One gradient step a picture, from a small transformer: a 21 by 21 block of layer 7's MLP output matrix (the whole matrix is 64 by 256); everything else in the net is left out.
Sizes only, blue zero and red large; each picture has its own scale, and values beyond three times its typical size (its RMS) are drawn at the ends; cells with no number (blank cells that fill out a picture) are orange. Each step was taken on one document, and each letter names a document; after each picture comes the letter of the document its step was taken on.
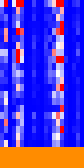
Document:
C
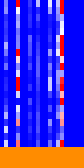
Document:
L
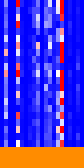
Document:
L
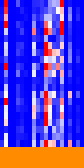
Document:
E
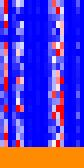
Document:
C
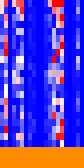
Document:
C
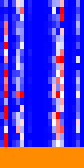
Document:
C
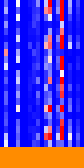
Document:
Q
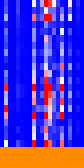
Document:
E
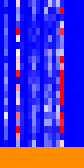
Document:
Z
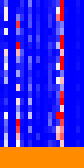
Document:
Z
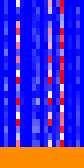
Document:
Q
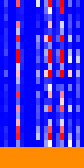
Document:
Q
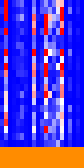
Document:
E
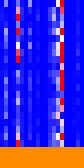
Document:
Z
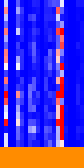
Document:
Z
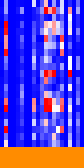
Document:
E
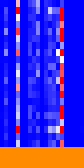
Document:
Z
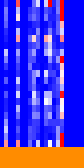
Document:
L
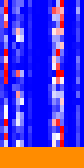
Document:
C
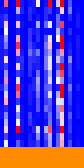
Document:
L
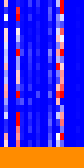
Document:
L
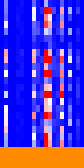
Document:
E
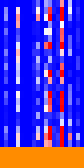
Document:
Q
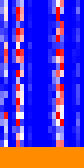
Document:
C
